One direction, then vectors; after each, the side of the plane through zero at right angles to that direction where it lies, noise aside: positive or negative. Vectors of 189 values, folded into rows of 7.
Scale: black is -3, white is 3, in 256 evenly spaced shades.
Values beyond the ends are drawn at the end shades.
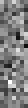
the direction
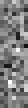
positive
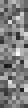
positive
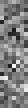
positive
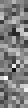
positive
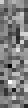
positive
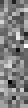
negative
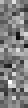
positive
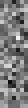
negative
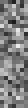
negative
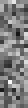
positive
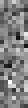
positive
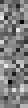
negative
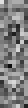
positive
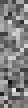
negative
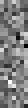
positive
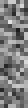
positive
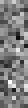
positive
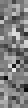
negative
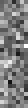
negative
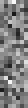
positive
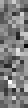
positive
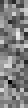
negative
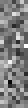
negative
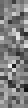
negative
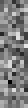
negative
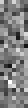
positive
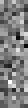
positive
